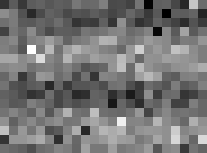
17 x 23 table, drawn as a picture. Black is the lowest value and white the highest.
Stripes: horizontal, repeating 2 times. Odd rows or columns: none. Histogram: bell-shaped.
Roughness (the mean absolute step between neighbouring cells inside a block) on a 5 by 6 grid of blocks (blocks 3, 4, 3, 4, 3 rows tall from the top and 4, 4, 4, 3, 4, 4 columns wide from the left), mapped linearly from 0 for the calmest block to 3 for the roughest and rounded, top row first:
100123 | 221121 | 111121 | 111321 | 222113
